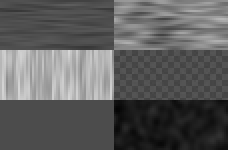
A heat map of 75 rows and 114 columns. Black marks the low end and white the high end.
It is made of 3 by 2 panels. Panel 1,1: low, streaked across, faint in contrast. Panel 1,2: middling, streaked across. Panel 2,1: high, streaked downward. Panel 2,2: low, checkered, faint in contrast. Panel 3,1: low, flat. Panel 3,2: very low, blotchy, faint in contrast.
